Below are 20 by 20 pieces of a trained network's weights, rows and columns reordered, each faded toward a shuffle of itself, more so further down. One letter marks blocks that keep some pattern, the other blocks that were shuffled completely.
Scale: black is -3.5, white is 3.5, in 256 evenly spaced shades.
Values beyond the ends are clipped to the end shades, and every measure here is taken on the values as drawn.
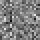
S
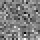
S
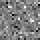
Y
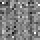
S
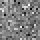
Y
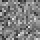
Y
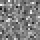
Y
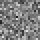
Y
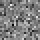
Y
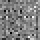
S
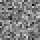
Y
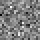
Y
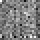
S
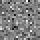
Y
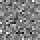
S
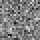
Y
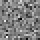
S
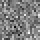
Y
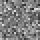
Y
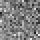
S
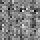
S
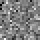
Y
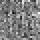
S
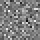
Y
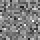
Y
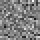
S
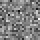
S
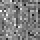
S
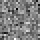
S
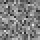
Y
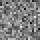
Y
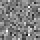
Y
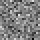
Y
